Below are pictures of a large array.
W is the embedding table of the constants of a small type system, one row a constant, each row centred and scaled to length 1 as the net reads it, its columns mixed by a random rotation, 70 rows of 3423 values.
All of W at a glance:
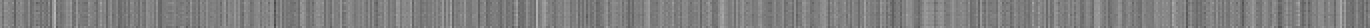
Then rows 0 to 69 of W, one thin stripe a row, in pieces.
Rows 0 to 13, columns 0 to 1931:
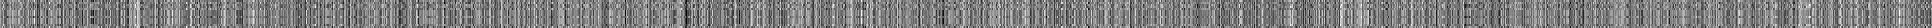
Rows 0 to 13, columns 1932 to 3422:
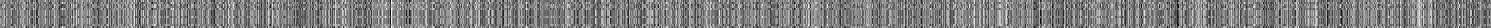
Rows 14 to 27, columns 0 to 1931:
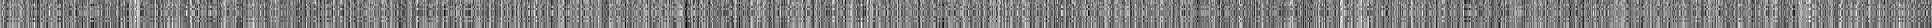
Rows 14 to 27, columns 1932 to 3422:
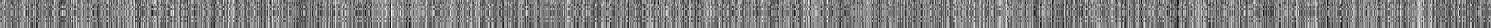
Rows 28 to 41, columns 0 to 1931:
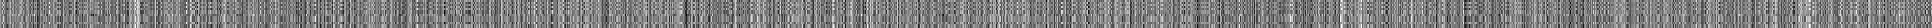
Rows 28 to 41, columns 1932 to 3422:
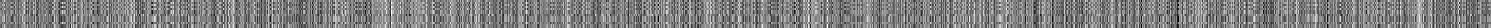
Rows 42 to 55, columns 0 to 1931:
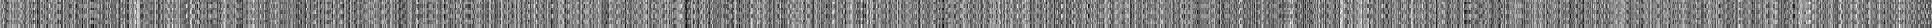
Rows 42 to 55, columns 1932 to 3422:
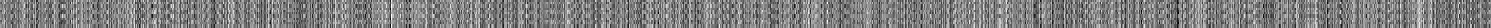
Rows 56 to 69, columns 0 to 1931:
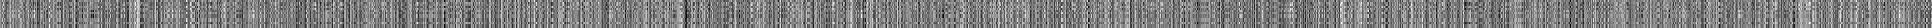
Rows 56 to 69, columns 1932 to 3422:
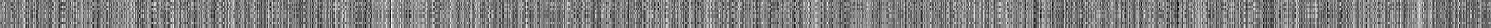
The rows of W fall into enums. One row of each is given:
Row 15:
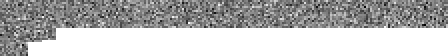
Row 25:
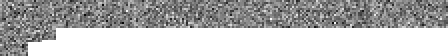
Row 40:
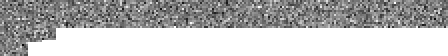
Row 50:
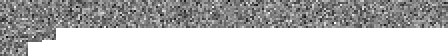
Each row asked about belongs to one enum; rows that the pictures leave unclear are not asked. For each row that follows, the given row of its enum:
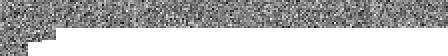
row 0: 25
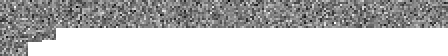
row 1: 50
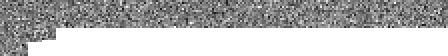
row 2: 40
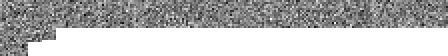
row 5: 25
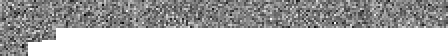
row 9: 25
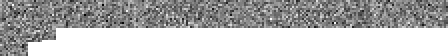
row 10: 25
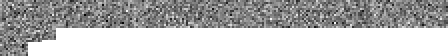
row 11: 25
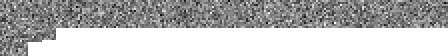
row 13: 50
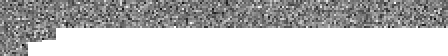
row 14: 40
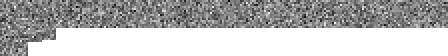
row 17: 50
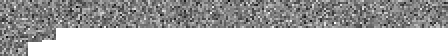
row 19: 50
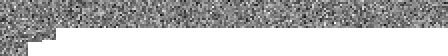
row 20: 50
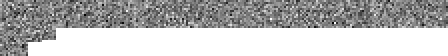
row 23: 25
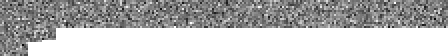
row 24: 40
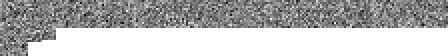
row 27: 25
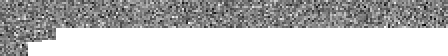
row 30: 15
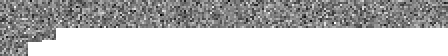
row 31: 50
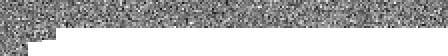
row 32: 40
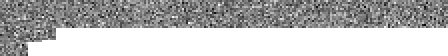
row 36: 15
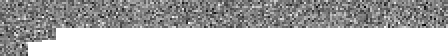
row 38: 15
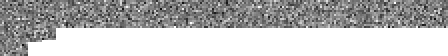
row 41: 40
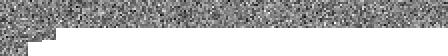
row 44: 50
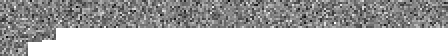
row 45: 50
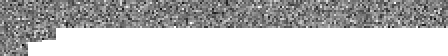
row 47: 40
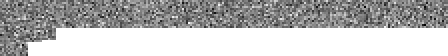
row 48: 15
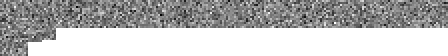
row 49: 50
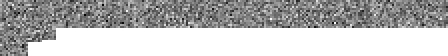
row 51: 25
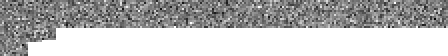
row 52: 40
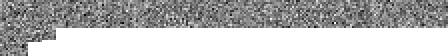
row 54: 25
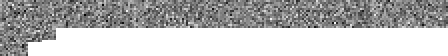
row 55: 25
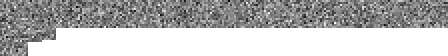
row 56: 50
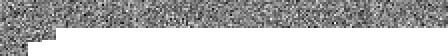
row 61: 25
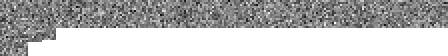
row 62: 50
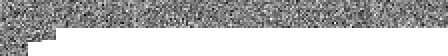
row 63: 25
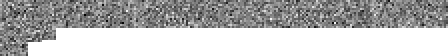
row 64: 25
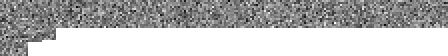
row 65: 50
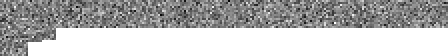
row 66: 50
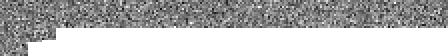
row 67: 40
